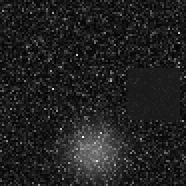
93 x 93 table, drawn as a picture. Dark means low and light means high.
Average level on the scale: 10%. Odd patch: calmer, in the middle right. Bumps: one, in the bottom middle. Histogram: skewed, a long tail of high values.
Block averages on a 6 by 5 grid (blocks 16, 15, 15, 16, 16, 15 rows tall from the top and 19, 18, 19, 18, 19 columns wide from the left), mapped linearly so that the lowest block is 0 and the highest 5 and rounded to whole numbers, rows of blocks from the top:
0 0 0 0 0 / 0 0 0 0 0 / 0 0 0 0 0 / 0 0 1 0 0 / 0 1 5 1 0 / 0 1 4 1 0
